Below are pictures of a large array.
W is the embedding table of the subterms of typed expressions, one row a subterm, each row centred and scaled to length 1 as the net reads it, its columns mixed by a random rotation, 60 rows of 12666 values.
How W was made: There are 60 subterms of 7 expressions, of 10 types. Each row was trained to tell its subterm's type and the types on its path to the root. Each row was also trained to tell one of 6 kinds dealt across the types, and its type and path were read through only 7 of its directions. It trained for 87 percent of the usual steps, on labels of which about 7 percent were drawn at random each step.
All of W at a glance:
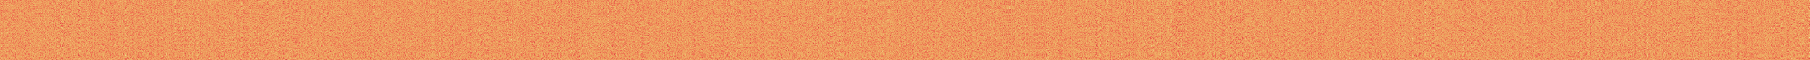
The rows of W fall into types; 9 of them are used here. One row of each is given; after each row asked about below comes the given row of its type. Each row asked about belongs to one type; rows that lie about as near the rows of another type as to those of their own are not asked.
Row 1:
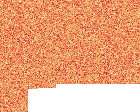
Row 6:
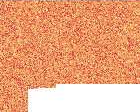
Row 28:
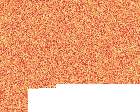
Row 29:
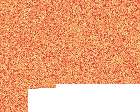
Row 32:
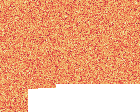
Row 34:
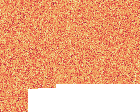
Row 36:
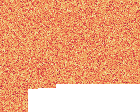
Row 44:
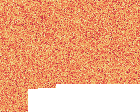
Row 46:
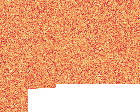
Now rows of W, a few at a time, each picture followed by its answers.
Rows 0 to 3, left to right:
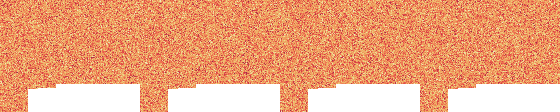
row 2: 34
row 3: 1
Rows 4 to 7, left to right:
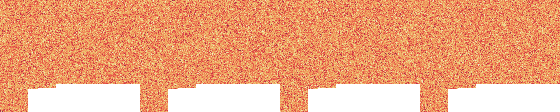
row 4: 34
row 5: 44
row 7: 44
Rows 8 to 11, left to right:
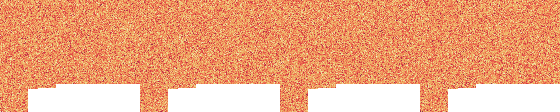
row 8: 32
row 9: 34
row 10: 28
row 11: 34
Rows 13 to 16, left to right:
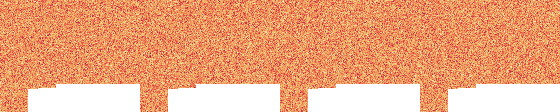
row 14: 32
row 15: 34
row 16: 6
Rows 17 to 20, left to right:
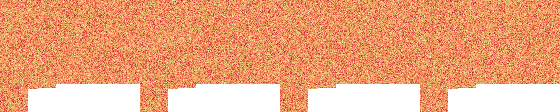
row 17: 44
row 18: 36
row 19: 28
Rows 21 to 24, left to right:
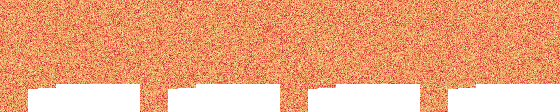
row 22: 1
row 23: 46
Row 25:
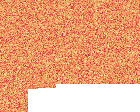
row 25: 46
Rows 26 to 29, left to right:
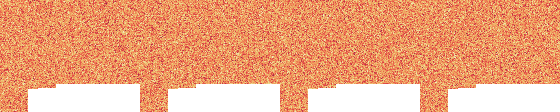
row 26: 29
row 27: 28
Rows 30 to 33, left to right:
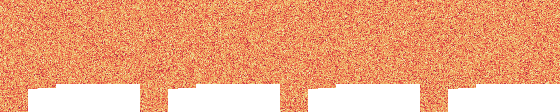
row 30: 44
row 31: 34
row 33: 1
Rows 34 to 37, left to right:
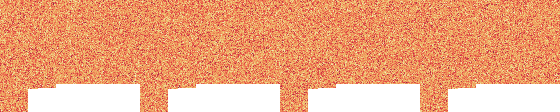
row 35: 29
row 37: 6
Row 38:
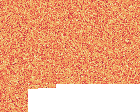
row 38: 28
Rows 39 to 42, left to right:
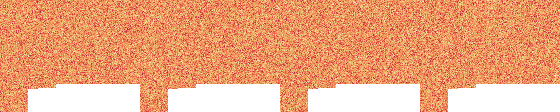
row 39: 1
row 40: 44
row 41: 36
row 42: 34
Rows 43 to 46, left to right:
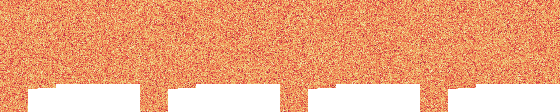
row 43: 28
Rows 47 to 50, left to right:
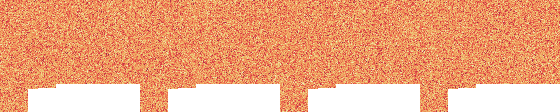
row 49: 32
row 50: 46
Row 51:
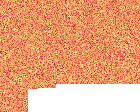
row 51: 44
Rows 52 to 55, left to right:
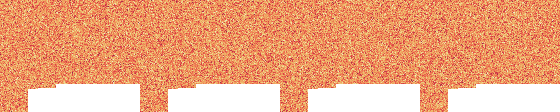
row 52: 29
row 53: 1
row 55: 28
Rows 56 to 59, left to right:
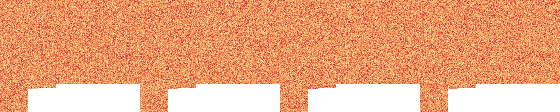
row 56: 28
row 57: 29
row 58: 46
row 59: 44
